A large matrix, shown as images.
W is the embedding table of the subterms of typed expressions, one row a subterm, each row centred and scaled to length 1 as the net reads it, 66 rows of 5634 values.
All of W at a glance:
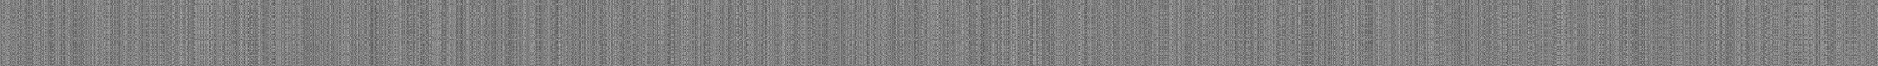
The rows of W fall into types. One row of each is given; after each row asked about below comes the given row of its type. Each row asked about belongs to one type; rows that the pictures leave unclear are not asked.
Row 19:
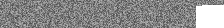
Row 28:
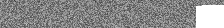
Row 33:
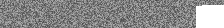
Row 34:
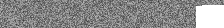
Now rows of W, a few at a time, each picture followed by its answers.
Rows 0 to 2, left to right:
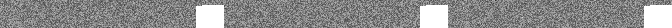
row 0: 34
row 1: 33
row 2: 33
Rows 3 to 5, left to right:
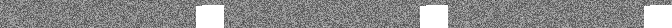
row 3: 34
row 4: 34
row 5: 33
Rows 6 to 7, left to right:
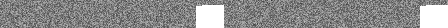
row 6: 19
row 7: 33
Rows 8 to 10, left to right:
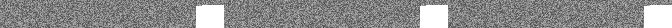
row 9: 28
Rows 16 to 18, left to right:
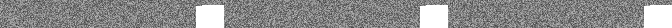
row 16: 34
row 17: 28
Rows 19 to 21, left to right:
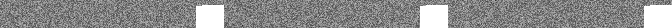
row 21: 33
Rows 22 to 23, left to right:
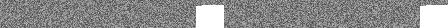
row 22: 28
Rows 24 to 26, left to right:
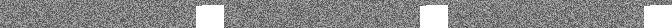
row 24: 33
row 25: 34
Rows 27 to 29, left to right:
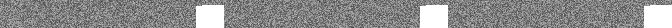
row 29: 19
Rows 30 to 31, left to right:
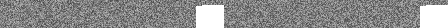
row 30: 33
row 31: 33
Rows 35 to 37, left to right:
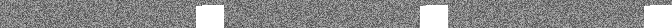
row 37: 28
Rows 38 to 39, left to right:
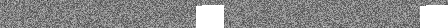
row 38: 28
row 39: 34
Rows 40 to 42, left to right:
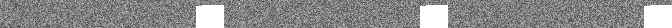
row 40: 28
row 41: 33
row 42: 33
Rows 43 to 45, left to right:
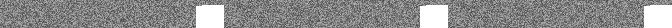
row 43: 33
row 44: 34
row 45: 34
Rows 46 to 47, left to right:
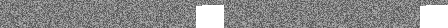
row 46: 19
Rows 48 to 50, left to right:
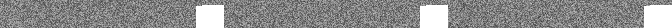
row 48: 34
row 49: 19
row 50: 28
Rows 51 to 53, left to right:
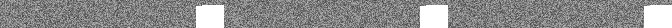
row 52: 34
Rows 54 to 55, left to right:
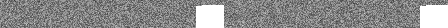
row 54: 28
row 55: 33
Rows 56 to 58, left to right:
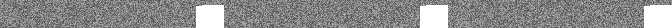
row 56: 34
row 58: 34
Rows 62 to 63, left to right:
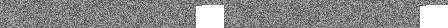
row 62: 34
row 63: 34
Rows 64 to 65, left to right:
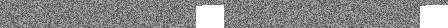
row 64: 19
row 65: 28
